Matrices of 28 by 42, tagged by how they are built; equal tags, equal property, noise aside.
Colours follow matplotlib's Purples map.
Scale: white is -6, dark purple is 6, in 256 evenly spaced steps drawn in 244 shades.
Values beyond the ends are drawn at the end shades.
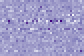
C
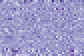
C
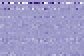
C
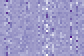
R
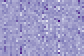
R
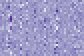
R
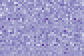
C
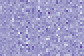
R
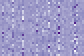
R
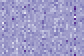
R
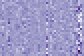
R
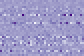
C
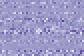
C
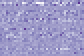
C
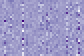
R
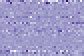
C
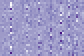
R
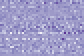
C
